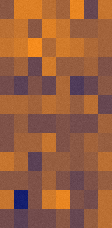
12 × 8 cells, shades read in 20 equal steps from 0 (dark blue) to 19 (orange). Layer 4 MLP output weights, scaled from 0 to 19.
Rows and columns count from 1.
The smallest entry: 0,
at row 11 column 2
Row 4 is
10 12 7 16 11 11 12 9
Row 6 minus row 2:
-1 -2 2 -3 -2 0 3 -5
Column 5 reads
12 15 16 11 13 13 9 9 11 9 18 10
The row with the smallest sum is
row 5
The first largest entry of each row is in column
6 4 3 4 5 4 8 4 1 4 5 8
